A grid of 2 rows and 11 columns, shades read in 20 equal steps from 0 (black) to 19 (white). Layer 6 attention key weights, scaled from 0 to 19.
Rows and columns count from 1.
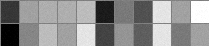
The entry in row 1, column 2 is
12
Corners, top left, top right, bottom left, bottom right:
4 19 0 12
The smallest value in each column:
0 10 13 12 14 2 9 6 17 9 12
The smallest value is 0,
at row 2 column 1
